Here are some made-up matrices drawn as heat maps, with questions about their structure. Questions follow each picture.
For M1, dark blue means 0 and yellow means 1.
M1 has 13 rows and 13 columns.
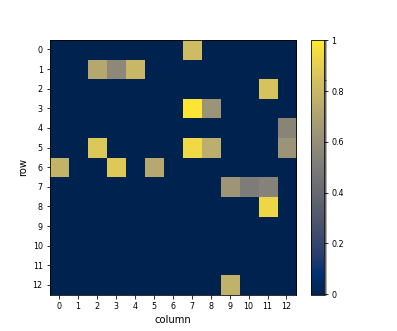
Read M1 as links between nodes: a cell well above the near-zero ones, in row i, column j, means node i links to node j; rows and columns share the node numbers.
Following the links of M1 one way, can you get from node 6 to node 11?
yes
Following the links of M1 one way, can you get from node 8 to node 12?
no
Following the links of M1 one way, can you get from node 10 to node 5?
no
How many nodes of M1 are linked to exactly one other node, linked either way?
1
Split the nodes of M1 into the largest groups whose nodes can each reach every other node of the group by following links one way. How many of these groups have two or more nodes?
0
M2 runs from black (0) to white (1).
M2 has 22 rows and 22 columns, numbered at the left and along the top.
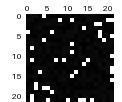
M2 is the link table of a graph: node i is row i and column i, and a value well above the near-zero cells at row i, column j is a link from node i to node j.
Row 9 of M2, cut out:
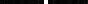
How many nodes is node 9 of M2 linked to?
1
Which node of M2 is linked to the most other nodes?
node 21
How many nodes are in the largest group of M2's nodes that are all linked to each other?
2
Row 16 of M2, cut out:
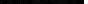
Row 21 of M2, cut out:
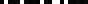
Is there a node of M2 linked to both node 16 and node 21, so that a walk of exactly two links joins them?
no
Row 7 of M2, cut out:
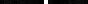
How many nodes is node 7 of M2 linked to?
1
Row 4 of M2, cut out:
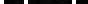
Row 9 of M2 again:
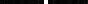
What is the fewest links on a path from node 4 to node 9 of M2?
6
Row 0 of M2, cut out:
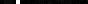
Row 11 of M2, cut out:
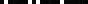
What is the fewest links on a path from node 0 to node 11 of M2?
6
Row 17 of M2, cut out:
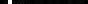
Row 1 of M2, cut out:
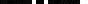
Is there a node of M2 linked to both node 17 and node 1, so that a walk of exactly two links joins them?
no
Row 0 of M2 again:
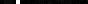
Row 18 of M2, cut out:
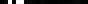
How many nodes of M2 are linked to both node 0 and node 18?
1
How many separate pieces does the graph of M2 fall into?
1
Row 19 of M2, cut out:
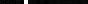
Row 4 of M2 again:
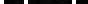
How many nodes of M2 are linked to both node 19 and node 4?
1
